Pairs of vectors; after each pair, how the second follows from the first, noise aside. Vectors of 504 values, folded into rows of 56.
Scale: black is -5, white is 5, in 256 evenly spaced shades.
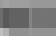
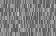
shuffled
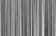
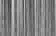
reversed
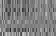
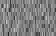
shuffled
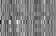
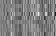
reversed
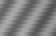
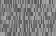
shuffled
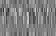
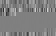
partly zeroed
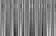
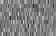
shuffled
